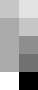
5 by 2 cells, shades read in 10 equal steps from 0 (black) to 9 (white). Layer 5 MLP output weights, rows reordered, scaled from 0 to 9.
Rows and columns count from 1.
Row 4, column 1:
6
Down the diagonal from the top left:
7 7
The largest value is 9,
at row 5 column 1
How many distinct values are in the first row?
2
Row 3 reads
6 5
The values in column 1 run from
6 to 9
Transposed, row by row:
7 6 6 6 9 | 8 7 5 4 0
